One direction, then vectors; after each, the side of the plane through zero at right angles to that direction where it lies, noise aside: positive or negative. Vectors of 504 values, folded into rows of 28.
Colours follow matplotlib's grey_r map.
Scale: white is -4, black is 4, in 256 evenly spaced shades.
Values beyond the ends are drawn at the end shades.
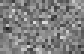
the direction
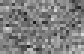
negative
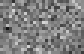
positive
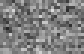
positive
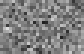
negative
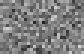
negative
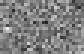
negative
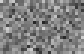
negative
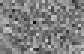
negative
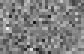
negative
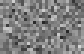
negative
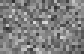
positive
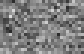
positive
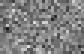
positive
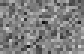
negative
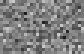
negative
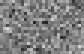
negative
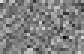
negative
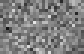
positive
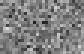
negative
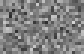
negative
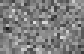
positive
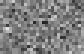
negative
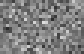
positive
